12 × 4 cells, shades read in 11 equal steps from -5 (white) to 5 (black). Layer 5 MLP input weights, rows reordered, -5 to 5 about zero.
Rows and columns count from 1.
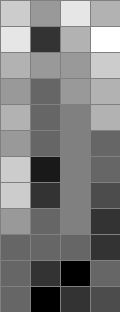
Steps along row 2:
up down down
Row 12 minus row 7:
4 1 3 1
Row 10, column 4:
3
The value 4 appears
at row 7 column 2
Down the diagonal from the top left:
-3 3 -1 -2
